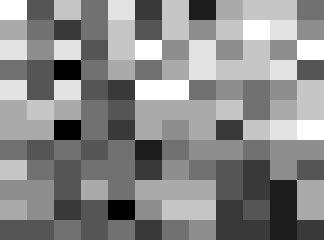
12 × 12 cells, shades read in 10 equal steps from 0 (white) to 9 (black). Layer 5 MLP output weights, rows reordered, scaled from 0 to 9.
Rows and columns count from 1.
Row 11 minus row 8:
-2 -2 2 0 4 -4 -3 -2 3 1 4 -1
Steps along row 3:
up down up down down up down up down up down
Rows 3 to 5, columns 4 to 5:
6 2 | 5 3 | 6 7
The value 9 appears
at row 4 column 3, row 7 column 3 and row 11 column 5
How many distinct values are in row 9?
5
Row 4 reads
5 6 9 5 3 5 3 1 2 2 1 6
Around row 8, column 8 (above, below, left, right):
3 5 5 4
